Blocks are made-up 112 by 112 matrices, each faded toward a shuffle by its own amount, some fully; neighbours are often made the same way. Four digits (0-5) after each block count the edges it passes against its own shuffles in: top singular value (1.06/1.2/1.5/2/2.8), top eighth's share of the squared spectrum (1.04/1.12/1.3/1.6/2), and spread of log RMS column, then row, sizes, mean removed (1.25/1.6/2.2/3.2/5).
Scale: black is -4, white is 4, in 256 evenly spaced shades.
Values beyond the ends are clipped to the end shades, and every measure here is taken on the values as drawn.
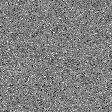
0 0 0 0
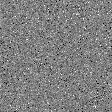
0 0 0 0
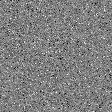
0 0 0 0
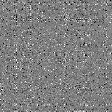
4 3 2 2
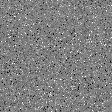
1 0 0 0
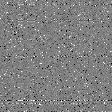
4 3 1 2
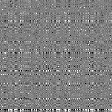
5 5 3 4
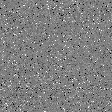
2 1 0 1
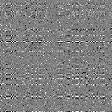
5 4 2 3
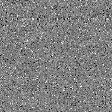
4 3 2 1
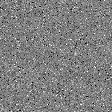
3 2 0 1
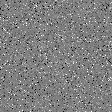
2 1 0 0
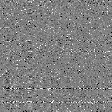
4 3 1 2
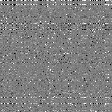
5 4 2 3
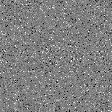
3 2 0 1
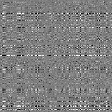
5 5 3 4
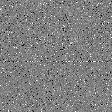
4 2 0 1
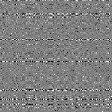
5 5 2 4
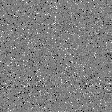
3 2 0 1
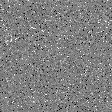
2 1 0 0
